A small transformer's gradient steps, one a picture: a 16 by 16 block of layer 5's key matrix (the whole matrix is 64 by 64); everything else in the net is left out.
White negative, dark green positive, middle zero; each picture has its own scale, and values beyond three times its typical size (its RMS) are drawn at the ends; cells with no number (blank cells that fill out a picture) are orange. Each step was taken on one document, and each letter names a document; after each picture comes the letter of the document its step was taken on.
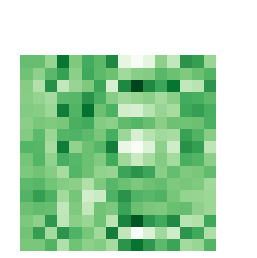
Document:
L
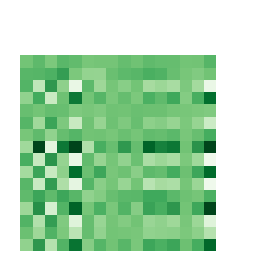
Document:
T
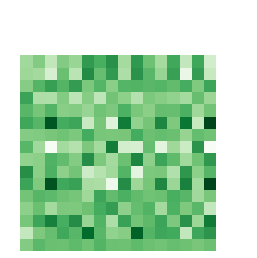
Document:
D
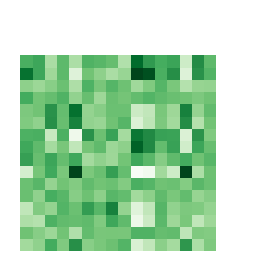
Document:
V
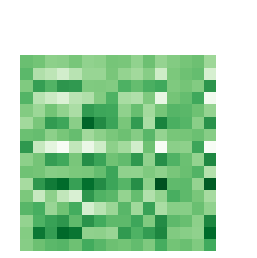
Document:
D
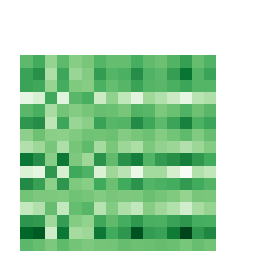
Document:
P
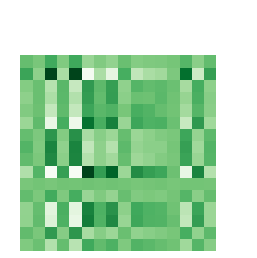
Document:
V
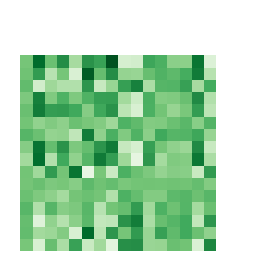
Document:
V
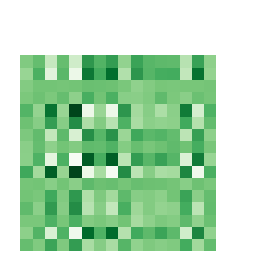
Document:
V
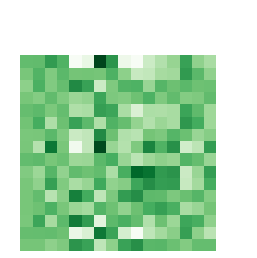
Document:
L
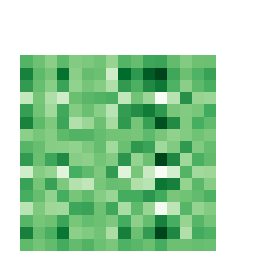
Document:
P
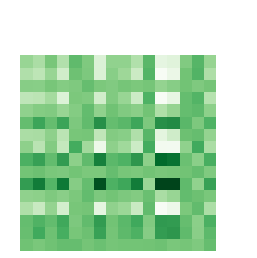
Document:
D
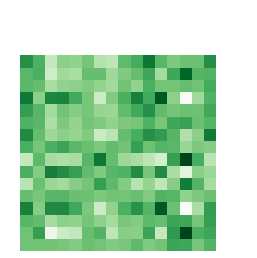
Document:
P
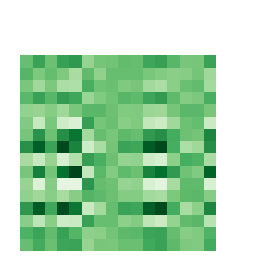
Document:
T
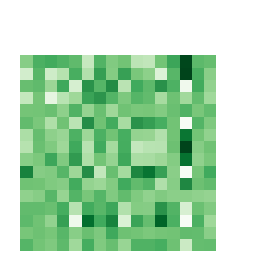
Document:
V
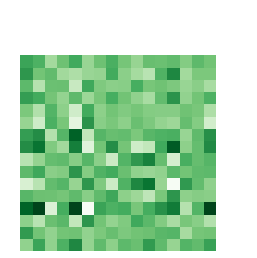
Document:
T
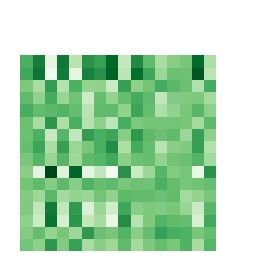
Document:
V
